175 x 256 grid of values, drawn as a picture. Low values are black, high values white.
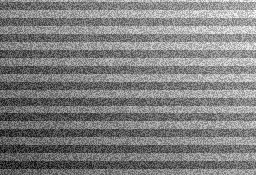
Stripes: horizontal, repeating 11 times. Slope: up to the top right. Mirror symmetry: none. Ninth with the lowest average: bottom left.
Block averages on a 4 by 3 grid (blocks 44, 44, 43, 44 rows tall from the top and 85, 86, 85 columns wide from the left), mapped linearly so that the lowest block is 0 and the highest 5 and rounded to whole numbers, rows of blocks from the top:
2 4 5 | 2 3 4 | 1 2 4 | 0 1 3
